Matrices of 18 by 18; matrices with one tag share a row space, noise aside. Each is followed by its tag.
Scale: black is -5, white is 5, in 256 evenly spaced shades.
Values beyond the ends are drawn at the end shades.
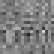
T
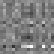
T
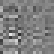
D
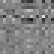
T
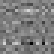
T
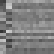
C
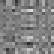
T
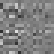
D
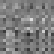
T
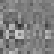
D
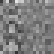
D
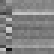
C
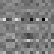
T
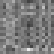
T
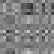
T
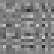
T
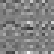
T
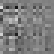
D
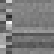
C
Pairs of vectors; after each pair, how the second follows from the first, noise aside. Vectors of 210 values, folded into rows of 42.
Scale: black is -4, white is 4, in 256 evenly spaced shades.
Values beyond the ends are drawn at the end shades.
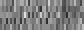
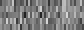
negated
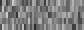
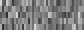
negated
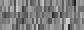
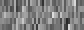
negated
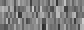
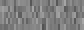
shrunk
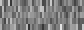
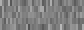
shrunk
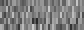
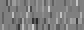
partly zeroed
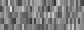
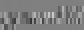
partly zeroed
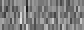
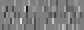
partly zeroed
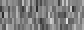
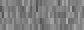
shrunk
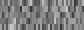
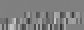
partly zeroed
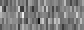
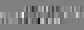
partly zeroed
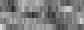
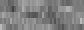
shrunk
